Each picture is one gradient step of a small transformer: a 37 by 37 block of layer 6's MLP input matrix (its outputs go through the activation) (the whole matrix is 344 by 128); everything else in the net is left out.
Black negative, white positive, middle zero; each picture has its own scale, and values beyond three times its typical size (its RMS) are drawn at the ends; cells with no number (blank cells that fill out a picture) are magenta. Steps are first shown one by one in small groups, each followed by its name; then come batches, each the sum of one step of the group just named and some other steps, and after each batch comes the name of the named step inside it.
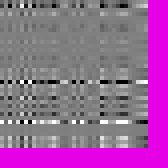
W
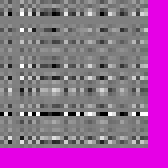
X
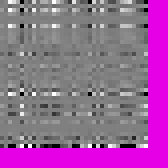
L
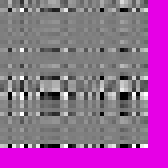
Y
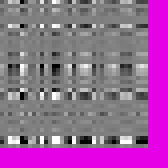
X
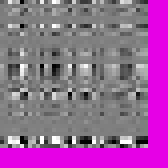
Y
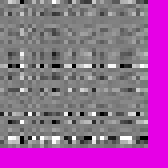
X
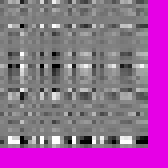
X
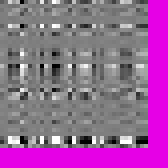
Y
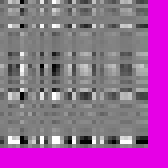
X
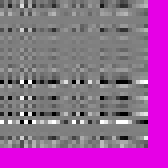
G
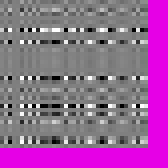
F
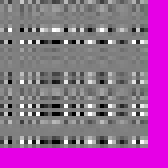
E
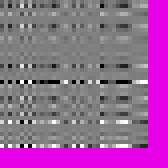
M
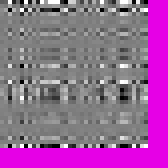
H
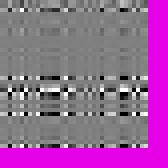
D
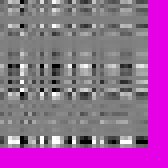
G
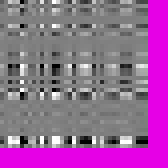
M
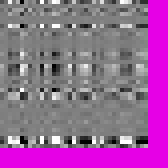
H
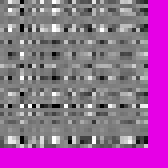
F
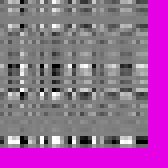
E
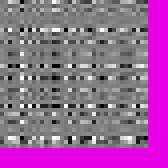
F
